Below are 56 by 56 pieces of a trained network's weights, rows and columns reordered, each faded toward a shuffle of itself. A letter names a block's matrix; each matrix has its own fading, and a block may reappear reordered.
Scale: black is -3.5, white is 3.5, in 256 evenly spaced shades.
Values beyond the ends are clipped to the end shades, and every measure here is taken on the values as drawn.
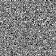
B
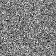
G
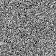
G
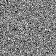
G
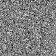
G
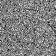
G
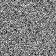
G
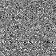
B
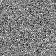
G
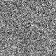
B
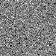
B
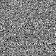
B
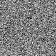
G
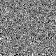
B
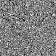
B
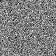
G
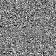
B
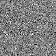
B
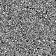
G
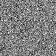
G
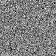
G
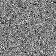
G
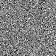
G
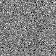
B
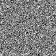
G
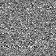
B
